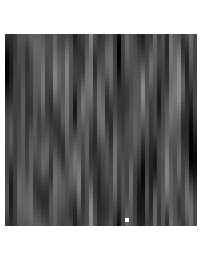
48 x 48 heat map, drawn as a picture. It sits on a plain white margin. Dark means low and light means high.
Average level on the scale: 30%. Mirror symmetry: none. Grain: streaks running down. Lone odd cells: 1, higher than its neighbours.
